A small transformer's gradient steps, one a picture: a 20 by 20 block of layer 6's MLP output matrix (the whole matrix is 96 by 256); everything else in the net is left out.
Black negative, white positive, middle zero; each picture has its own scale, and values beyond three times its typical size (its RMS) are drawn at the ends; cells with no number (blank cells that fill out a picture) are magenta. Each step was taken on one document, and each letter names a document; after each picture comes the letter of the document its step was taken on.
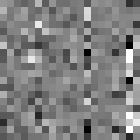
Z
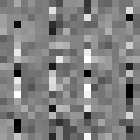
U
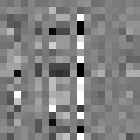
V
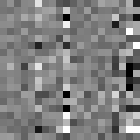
Z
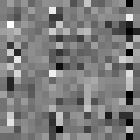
U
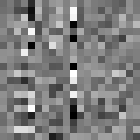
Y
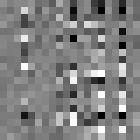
Y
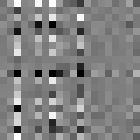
V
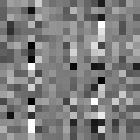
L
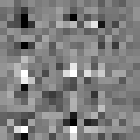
Y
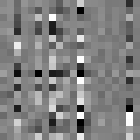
V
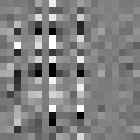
V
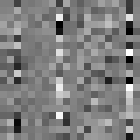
U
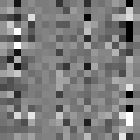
U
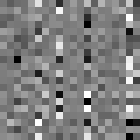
Z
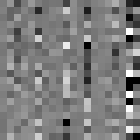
Z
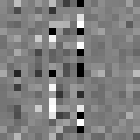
V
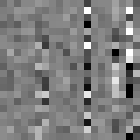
Z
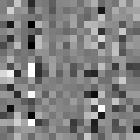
L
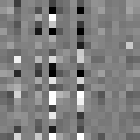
V
